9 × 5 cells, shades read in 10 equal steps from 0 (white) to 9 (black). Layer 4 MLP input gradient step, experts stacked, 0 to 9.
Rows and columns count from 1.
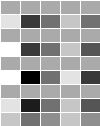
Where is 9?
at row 6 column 2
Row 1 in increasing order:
3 3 3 3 3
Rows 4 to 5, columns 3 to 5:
5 2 6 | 3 3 3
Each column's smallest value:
0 3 3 1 3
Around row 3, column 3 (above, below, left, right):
5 5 3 3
